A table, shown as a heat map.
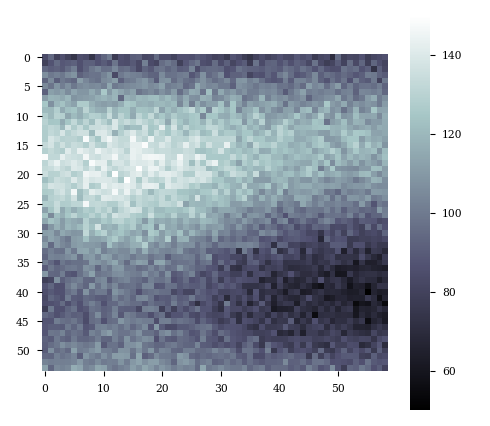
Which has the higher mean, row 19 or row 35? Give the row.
19
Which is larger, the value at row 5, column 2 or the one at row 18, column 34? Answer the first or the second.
the second
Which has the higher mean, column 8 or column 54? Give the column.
8
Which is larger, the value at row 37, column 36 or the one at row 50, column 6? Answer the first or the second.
the second
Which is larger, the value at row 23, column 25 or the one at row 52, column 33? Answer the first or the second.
the first
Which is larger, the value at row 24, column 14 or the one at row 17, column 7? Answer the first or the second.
the second
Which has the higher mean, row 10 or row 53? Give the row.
10
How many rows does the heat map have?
54
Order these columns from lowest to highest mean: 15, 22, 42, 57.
57, 42, 22, 15
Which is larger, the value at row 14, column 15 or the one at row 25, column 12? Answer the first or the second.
the first
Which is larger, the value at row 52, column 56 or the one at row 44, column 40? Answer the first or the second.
the first
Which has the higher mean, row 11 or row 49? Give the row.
11
